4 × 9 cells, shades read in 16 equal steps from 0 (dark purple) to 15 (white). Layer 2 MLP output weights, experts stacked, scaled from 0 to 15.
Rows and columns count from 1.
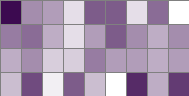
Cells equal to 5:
4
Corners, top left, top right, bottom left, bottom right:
0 15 11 3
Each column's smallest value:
0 4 9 5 5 5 2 6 3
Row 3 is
10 8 12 12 7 9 9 10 9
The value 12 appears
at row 3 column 3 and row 3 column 4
